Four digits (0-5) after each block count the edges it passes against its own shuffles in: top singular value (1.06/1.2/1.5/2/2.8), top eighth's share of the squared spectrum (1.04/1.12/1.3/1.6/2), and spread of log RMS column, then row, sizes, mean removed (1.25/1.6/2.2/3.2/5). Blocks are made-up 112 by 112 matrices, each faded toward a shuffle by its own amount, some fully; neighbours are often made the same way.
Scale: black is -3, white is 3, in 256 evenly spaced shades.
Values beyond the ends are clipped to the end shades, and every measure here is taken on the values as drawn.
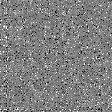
3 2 2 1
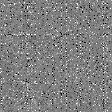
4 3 2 2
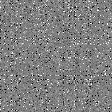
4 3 2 2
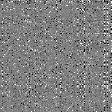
4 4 3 3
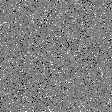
1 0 0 0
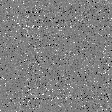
3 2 1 1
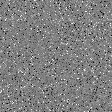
0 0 0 0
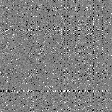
4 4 3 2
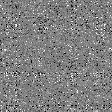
3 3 2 2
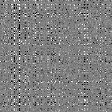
5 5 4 3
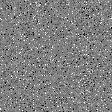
2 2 1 1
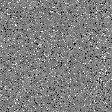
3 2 1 1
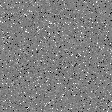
0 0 0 0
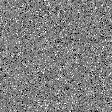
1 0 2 0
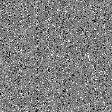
1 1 2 0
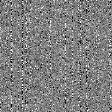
2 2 4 0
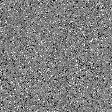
0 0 1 0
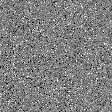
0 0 1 0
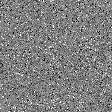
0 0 1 0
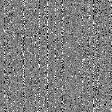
2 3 4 0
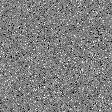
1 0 0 0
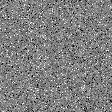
0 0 0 0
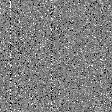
2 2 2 0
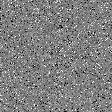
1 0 1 0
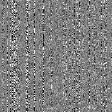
2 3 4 0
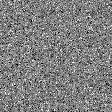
2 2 0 0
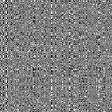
5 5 4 3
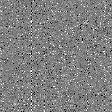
4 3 2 1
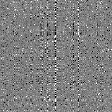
5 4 3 2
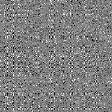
5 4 3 3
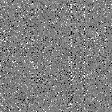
4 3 2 1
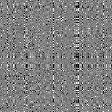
5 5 4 3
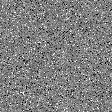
1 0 0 0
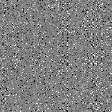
4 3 2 1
